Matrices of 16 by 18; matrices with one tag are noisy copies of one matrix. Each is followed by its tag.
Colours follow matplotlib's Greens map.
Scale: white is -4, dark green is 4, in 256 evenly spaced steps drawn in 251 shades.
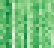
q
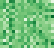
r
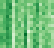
q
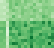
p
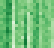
q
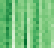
q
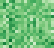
r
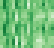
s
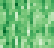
s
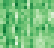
s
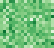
r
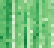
q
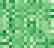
r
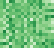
r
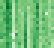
q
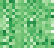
r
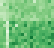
p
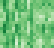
s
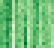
q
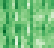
s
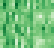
s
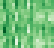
s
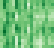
s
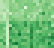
p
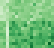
p
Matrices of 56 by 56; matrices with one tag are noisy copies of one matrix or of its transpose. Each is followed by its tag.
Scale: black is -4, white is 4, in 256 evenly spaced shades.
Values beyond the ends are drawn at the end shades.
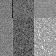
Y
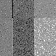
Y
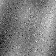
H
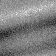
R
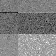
Y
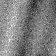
R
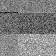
Y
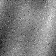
H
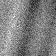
R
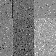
Y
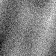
H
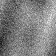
H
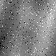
H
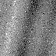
R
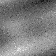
H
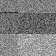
Y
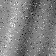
R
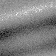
R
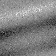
R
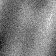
H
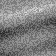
R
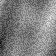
H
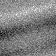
R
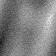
H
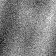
H
